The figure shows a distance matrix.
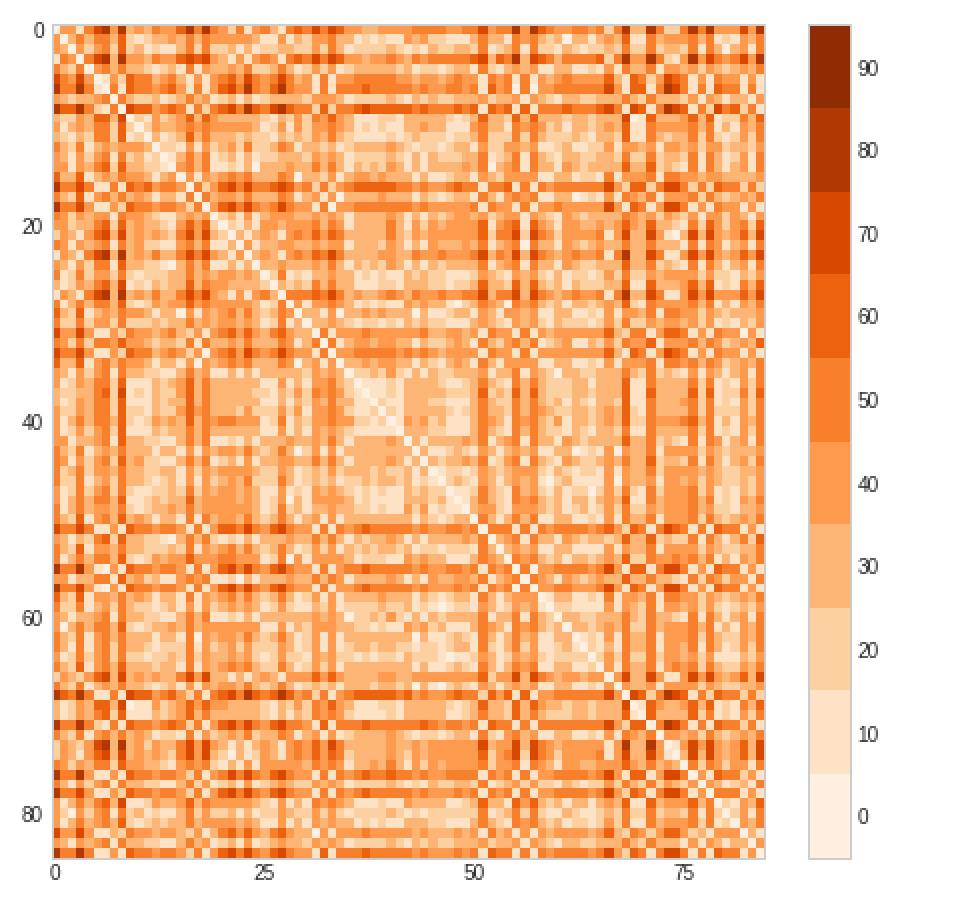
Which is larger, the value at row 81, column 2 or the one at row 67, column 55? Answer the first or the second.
the second
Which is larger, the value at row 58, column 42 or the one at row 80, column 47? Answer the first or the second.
the first
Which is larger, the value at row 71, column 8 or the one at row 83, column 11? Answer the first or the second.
the second
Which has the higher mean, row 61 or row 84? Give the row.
84
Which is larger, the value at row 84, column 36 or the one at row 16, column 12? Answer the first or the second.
the first
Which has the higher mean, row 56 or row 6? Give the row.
6
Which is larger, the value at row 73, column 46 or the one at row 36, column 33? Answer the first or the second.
the second
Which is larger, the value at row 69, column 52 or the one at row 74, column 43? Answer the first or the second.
the second
